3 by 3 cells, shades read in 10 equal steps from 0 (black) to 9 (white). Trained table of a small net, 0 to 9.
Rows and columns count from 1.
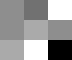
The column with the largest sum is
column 2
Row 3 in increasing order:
0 6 9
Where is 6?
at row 2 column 2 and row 3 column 1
